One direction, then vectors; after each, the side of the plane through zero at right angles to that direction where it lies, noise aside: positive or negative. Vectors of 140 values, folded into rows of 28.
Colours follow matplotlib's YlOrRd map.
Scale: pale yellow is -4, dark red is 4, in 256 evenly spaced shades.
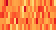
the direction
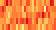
positive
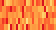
negative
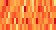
positive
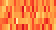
negative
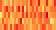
negative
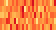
negative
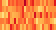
negative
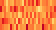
negative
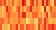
negative
